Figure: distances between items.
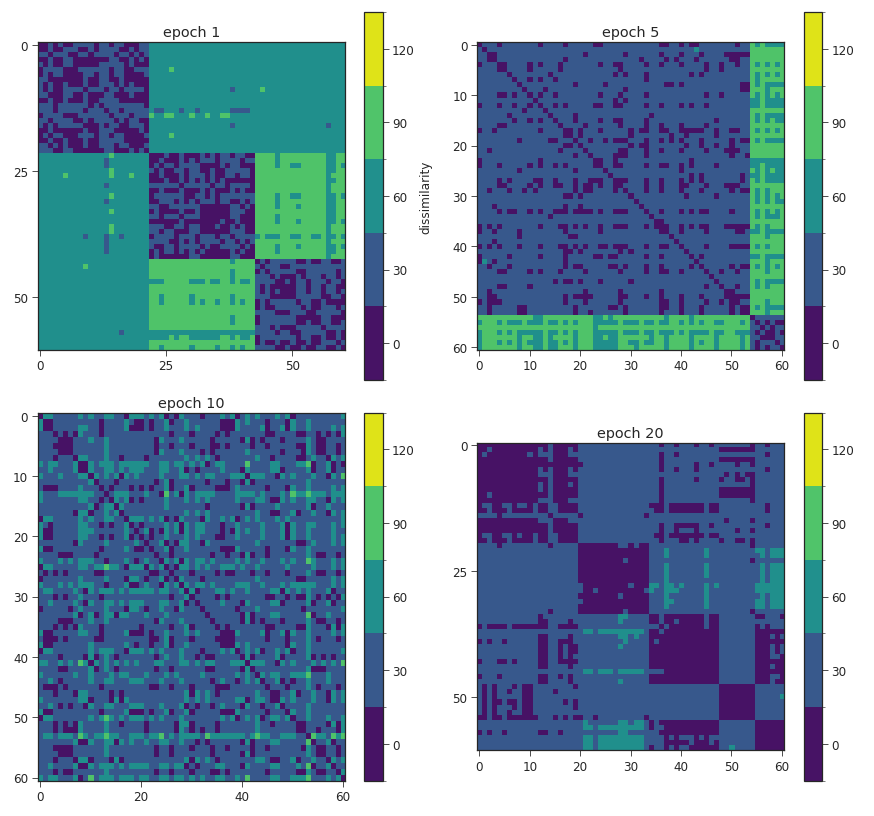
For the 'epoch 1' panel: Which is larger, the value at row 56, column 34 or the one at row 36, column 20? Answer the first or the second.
the first
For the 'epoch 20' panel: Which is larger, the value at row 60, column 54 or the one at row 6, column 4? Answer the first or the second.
the first
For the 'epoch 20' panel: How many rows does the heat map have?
61
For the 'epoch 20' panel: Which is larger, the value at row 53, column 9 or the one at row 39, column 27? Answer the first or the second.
the second
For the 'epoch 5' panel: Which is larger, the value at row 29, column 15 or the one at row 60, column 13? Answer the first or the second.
the second
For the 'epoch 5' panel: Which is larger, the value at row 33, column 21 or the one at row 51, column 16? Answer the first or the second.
the second
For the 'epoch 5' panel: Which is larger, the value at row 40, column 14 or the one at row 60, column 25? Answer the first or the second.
the second
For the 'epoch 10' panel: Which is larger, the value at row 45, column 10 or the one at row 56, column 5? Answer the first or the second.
the first
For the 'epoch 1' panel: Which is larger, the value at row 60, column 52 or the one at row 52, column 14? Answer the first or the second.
the second
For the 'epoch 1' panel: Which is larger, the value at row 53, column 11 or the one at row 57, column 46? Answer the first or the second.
the first
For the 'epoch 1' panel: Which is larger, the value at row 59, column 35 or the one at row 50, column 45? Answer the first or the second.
the first
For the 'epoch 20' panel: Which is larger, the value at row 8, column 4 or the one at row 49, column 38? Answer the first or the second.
the second
